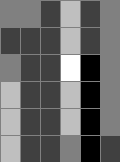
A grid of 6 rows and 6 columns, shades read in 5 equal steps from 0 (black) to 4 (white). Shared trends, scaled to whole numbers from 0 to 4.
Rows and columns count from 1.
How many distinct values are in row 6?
4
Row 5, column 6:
2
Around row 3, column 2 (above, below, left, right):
1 1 2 1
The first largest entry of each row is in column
4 4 4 1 1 1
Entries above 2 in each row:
1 1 1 2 2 1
